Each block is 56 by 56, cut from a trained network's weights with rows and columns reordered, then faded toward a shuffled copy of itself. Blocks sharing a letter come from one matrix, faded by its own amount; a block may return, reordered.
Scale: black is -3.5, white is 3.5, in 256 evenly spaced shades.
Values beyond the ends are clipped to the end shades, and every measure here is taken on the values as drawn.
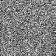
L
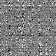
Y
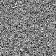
L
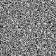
L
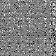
Y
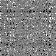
Y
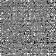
Y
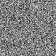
L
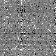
Y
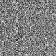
L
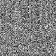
L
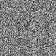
L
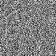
L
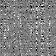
Y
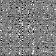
Y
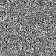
L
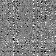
Y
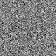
L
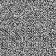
L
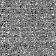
Y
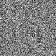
L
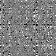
Y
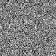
L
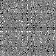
Y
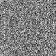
L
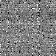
Y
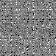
Y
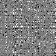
Y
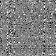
Y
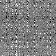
Y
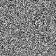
L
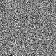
L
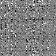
Y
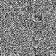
L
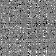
Y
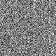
L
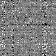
Y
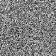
L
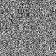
L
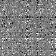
Y
